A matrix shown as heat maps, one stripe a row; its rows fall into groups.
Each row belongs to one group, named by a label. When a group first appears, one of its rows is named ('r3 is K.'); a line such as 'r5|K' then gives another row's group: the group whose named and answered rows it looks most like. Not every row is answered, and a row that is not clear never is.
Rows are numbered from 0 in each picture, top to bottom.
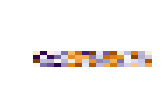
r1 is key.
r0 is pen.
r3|pen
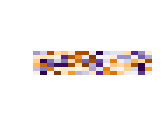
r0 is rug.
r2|pen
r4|rug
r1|pen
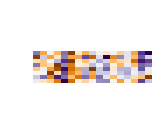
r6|pen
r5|pen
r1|pen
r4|pen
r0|key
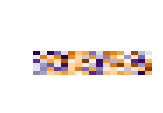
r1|pen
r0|key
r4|pen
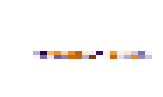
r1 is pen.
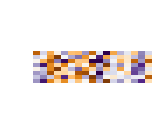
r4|rug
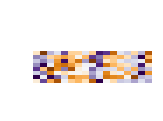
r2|pen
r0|pen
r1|rug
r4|key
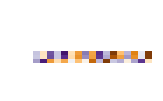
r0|pen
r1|pen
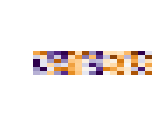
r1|pen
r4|rug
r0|key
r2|key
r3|key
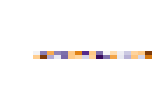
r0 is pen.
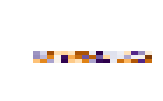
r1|pen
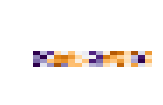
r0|key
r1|rug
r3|key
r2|rug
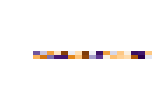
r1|key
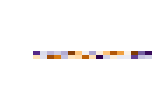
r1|rug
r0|key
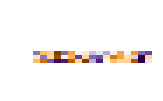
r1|rug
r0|key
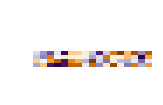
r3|pen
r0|key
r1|rug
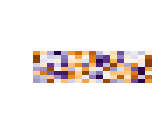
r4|rug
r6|key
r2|pen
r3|pen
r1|pen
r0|pen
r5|key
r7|rug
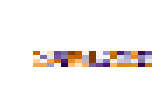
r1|pen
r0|pen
